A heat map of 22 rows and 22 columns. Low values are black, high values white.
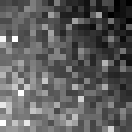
The halves do not mirror each other. The ninth with the highest average is the bottom left. Fine speckle covers the field. The field climbs toward the bottom left. The ninth with the lowest average is the top right. No single row or column stands out from its neighbours. No regular stripes run through it.
